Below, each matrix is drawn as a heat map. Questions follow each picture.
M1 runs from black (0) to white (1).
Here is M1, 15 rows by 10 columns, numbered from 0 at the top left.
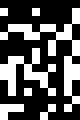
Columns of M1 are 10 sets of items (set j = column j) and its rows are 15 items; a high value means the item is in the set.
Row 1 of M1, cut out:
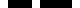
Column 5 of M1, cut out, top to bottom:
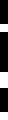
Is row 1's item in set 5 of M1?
no
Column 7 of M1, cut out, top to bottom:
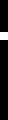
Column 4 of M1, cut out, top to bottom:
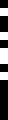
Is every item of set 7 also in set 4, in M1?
yes
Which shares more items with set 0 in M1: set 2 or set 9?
set 9
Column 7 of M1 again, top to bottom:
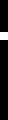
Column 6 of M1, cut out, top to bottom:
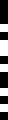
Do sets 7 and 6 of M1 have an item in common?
no
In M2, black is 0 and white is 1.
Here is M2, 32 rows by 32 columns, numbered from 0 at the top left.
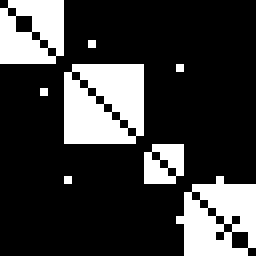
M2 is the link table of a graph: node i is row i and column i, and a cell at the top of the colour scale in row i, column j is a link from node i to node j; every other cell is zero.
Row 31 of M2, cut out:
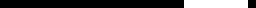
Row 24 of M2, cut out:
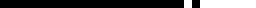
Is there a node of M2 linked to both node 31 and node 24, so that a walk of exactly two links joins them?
yes
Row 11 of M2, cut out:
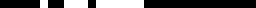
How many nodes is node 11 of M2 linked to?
10
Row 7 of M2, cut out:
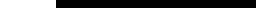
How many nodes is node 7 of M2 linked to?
7
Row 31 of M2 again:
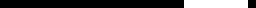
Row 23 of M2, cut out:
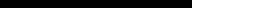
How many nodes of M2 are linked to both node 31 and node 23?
7
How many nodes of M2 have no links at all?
0
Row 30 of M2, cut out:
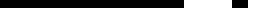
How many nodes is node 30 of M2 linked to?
7
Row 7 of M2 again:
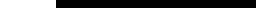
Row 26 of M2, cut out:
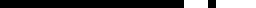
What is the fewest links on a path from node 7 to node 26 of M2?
6
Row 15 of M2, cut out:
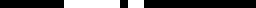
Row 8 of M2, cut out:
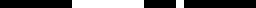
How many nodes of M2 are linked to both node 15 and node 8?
8
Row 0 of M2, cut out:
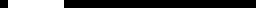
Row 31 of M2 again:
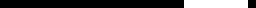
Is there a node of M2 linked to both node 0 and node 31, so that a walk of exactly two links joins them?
no
